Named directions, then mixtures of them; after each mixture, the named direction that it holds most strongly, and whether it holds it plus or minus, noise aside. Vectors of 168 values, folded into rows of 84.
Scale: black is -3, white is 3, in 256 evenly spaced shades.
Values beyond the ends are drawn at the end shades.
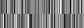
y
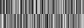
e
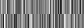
y, minus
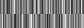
e, plus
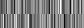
y, plus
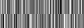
y, minus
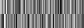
y, minus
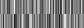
y, minus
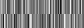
y, minus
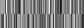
y, minus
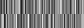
y, plus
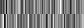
y, plus
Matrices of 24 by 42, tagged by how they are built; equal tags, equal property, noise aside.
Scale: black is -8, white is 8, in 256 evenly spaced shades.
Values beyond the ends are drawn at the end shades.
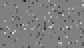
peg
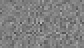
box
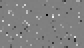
peg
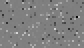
peg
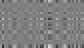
box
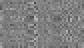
box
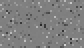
peg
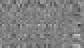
box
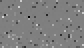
peg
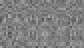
box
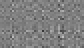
box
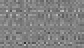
box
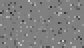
peg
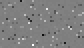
peg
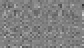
box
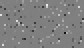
peg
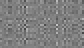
box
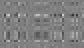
box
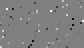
peg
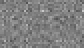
box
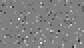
peg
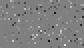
peg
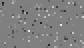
peg
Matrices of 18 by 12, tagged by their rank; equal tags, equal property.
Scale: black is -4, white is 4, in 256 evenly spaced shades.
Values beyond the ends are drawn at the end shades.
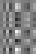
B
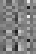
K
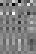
K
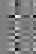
B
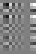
B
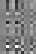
K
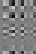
B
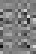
K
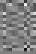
K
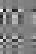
B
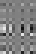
B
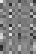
K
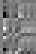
K
